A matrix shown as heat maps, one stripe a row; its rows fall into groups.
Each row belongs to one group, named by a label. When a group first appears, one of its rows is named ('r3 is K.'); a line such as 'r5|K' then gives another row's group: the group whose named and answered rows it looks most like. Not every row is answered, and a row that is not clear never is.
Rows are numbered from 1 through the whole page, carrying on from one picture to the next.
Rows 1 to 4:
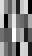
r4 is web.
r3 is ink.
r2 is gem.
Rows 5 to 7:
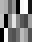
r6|gem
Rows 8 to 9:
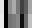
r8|gem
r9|gem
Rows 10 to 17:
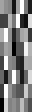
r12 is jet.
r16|jet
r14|jet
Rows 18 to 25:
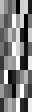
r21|ink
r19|ink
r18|web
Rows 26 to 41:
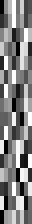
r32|jet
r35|jet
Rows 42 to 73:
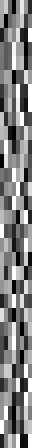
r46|ink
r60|web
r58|gem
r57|web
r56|ink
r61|ink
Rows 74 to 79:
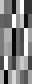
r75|ink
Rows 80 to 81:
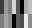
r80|jet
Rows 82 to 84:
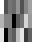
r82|gem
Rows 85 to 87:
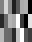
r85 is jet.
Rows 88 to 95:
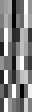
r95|jet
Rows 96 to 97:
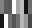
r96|ink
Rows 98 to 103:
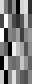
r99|jet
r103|gem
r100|gem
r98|web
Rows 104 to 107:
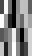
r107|gem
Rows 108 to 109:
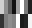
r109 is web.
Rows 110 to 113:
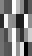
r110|ink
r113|ink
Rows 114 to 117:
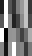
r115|jet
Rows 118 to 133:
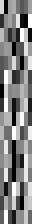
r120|web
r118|gem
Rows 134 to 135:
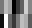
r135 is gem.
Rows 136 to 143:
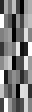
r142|web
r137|gem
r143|jet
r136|jet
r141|gem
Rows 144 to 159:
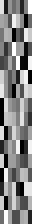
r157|jet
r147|ink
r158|gem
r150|gem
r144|gem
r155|gem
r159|jet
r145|ink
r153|gem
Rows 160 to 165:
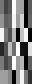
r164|ink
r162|web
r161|ink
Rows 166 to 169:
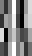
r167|jet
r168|gem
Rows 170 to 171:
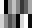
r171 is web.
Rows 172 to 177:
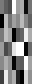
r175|ink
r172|ink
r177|jet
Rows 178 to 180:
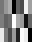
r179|ink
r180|web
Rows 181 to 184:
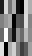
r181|jet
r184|gem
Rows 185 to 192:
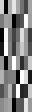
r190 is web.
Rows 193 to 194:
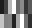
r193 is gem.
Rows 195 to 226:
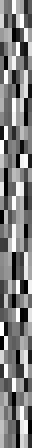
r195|ink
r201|web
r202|ink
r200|jet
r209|ink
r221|jet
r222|ink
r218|gem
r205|gem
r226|web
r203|ink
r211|ink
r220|web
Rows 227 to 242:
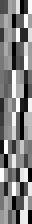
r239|web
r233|ink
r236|jet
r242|web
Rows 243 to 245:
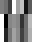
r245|gem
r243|ink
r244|gem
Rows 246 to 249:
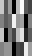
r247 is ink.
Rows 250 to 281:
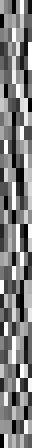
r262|jet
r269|ink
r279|ink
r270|gem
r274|ink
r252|ink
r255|ink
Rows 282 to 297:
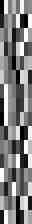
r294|gem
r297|jet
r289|jet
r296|web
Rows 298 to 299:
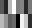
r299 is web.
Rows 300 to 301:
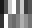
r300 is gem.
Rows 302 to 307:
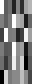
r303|ink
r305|ink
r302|gem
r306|ink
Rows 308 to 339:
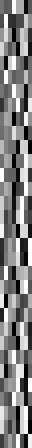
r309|jet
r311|web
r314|ink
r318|web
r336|ink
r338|web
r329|gem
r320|web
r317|ink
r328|web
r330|jet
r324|web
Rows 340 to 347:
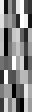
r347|jet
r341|web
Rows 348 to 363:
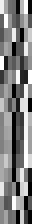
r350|jet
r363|web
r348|web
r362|ink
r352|gem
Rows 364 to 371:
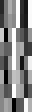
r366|gem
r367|ink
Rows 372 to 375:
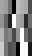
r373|ink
